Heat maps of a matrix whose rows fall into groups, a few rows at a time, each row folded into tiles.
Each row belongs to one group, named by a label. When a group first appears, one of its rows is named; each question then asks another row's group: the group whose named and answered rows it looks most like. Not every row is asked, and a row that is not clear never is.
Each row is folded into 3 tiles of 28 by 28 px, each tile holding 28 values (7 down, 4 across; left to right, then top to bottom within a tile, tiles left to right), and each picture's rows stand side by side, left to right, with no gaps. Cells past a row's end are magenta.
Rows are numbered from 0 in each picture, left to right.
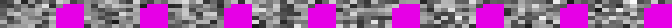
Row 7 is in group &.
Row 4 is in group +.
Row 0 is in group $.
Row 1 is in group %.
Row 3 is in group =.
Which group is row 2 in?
$
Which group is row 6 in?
%
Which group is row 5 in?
%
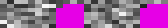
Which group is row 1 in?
&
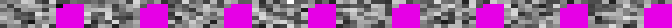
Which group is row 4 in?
$
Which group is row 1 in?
=
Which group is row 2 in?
$
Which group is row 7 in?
$
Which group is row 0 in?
%
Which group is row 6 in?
=
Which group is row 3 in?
=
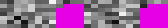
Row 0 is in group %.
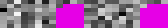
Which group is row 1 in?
+
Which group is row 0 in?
+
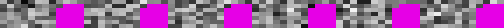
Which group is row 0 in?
&
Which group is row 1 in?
=
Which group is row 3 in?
&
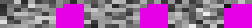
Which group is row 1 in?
=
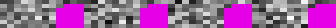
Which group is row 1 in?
+
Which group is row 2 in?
&
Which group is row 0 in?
%
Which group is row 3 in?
%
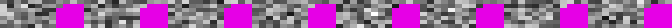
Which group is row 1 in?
+
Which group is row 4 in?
&
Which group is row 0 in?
=
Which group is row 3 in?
+
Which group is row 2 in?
$
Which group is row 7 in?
+
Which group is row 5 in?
&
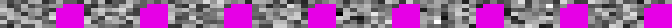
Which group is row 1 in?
$
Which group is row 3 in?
$
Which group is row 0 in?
=
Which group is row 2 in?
=
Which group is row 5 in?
%
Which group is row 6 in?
$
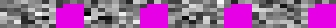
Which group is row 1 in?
%
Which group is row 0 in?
%
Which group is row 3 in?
=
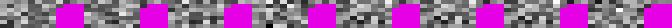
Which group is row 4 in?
+
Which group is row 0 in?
=
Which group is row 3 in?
$
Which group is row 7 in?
&
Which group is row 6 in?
+
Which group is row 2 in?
+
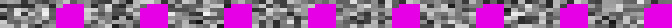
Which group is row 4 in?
+
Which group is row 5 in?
=
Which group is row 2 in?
&
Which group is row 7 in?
%
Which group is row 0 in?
$
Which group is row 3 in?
+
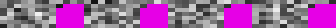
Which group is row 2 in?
=
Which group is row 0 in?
%
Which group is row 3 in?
=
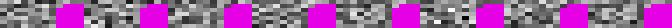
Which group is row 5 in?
%
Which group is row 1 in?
%
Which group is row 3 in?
=
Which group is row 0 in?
$
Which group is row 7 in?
$
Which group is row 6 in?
=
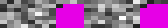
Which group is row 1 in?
%
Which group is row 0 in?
&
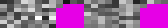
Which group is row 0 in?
%
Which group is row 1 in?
&
